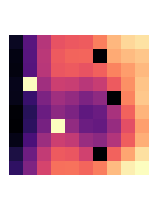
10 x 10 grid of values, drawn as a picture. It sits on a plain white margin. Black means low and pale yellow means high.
Slope: up to the right. Lone odd cells: 5, 2 higher and 3 lower than their neighbours. Calmest part: top right. Average level on the scale: 50%.
